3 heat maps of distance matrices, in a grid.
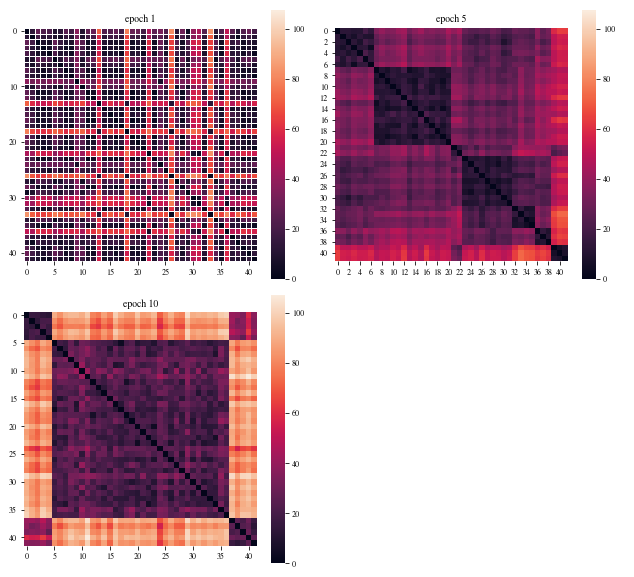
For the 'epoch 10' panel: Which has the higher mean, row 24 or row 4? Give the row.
4
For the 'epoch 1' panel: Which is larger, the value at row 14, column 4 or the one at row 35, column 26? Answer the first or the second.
the second
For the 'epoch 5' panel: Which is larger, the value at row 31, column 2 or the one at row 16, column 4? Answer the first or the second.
the second
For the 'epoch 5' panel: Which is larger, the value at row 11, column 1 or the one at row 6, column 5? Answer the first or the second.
the first
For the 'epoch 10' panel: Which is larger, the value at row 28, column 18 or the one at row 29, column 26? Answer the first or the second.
the second
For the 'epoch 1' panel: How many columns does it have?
42
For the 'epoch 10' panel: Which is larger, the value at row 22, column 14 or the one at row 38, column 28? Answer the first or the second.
the second
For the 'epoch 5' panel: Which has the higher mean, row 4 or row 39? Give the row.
39
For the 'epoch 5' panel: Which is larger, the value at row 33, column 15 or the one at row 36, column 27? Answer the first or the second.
the first
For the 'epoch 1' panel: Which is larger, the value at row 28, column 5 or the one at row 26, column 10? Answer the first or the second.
the second
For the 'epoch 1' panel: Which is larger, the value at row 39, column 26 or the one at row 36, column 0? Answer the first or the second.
the first
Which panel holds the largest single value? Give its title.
epoch 10
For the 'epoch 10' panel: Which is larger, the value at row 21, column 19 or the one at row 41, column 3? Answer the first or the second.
the second
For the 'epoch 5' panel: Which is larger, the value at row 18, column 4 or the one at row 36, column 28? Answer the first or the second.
the first
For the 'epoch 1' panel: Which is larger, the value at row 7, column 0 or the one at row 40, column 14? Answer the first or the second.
the first
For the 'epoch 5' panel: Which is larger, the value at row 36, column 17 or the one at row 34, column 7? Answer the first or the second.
the first
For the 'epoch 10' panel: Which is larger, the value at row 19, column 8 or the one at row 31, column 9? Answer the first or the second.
the first
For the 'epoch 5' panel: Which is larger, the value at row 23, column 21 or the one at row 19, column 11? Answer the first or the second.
the first
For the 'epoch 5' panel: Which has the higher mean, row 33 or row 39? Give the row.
39
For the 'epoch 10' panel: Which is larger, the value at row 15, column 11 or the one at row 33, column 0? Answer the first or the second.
the second
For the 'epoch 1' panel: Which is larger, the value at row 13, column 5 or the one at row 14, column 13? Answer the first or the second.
the first
